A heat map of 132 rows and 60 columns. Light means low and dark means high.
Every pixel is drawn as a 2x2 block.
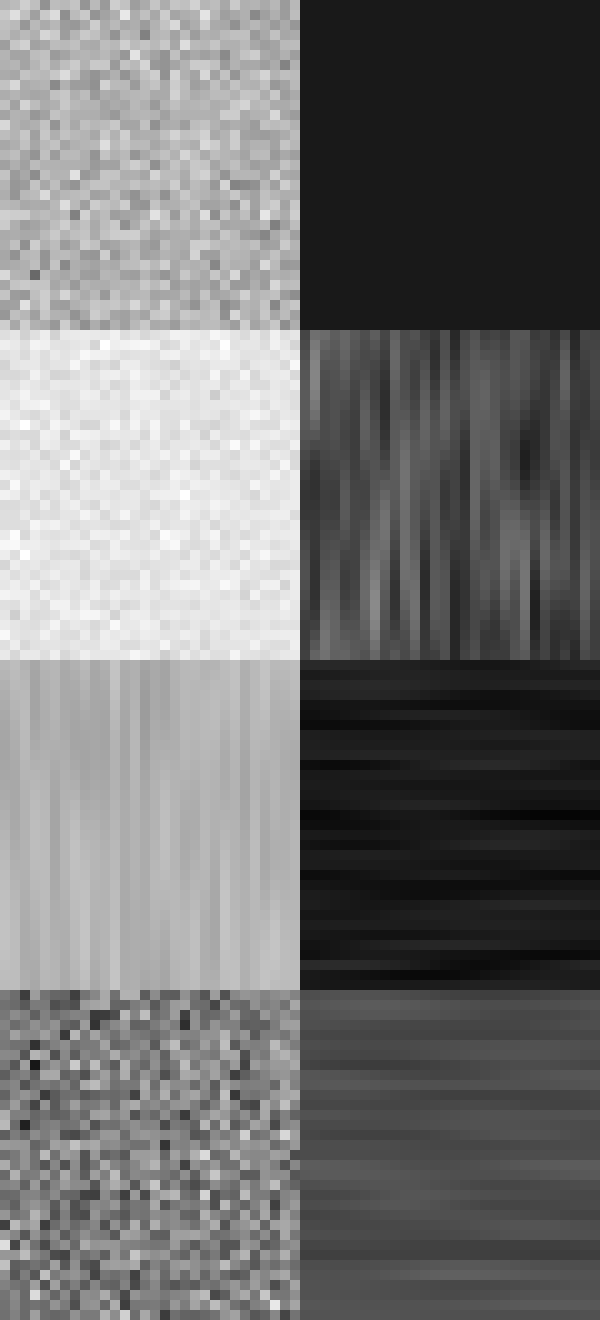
The table splits into 4 rows of 2 panels. Panel 1,1: low, fine-grained. Panel 1,2: very high, flat. Panel 2,1: very low, fine-grained, faint in contrast. Panel 2,2: high, streaked downward. Panel 3,1: low, streaked downward, faint in contrast. Panel 3,2: very high, streaked across, faint in contrast. Panel 4,1: middling, fine-grained, strong in contrast. Panel 4,2: high, streaked across, faint in contrast.
